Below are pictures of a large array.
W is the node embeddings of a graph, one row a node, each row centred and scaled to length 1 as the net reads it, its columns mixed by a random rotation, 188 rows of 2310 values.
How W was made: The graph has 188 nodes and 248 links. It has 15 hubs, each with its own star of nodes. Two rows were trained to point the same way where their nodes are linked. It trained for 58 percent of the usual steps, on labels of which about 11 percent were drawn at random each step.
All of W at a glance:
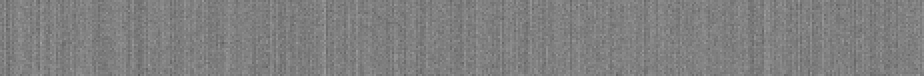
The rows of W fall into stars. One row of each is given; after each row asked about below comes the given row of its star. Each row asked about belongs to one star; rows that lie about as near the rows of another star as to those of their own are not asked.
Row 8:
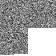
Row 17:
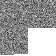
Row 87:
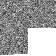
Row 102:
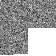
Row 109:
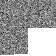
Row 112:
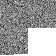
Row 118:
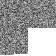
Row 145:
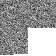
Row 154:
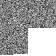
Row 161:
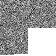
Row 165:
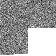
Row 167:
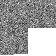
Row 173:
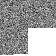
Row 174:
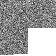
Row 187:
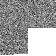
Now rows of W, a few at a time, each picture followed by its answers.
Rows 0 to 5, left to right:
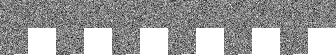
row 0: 145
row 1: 8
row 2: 102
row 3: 173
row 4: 145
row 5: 87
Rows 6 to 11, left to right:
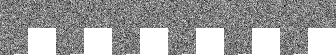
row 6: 17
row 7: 112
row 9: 173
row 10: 174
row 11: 118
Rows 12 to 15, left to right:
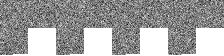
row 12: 87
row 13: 145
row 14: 145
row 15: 165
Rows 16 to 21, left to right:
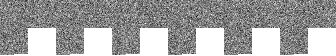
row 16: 102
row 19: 102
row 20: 174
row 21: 174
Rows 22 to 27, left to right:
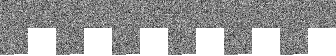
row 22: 109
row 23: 187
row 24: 154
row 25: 167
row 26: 165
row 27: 167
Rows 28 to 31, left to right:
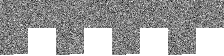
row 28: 112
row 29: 165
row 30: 8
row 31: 102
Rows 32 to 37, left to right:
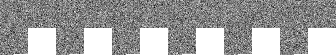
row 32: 112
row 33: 187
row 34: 102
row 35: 187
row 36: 17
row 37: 8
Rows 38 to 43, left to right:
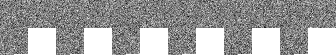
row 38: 145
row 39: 167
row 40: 165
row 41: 165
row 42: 154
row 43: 161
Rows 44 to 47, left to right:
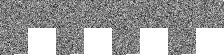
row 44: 8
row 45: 8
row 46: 8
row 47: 187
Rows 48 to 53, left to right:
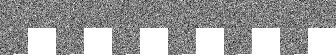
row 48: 187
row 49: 17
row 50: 145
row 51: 102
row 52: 87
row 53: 161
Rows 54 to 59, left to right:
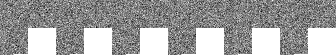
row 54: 173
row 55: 154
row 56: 173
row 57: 174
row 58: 109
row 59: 17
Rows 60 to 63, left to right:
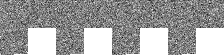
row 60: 17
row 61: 8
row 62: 173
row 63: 173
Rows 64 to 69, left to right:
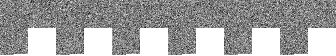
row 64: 165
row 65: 102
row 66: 17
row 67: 165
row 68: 102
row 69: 118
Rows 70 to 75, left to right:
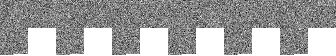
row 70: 173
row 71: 17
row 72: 8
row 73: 145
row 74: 167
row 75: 8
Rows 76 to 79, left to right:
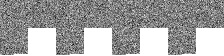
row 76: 118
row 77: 102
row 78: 102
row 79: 17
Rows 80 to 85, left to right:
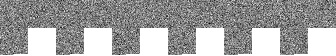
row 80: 17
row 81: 109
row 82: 87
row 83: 102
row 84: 154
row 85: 109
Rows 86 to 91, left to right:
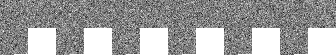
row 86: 8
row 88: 145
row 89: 165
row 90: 118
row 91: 167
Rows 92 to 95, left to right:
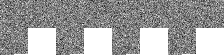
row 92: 118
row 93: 118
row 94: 8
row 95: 145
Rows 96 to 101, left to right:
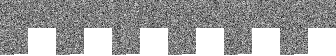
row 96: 8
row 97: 174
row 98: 109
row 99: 174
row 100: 87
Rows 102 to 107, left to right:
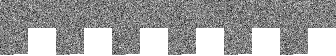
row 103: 102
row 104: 87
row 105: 87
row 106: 109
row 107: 87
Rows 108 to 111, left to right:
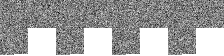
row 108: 109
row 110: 109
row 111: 165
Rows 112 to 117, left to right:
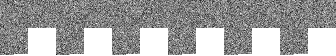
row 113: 87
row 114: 161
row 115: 112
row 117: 187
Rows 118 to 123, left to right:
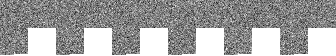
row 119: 102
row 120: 8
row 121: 174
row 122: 118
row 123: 173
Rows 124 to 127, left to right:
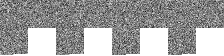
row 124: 165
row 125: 161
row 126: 154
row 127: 145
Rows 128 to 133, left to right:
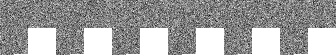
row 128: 165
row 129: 173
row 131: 174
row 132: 102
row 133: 167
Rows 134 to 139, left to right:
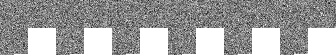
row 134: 174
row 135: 167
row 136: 118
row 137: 161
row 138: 112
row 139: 118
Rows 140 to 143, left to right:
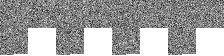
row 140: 118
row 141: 167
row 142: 161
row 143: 112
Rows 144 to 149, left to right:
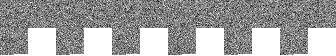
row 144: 87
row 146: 118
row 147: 161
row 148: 102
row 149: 173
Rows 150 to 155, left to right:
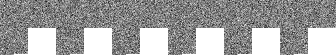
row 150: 118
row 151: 167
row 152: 174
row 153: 118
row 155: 17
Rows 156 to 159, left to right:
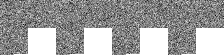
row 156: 173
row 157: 161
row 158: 118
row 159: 87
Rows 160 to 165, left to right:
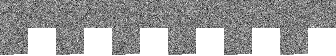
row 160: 174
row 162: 112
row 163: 154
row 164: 112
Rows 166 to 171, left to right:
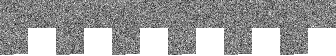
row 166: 112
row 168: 167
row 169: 112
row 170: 109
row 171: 165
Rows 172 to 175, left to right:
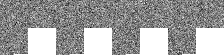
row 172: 145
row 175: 161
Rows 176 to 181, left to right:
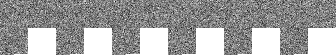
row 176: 87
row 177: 174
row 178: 187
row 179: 174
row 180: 174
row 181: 174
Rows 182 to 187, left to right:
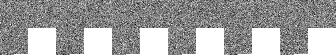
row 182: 87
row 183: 154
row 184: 109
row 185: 118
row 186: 87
